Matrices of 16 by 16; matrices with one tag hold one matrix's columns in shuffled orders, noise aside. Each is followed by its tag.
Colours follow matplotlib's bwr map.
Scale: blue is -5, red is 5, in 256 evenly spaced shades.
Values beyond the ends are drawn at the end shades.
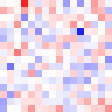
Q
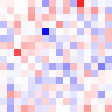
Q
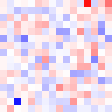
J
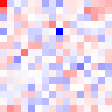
Q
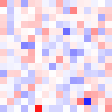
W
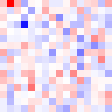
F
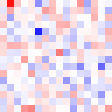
Q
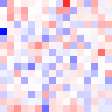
Q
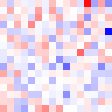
Q
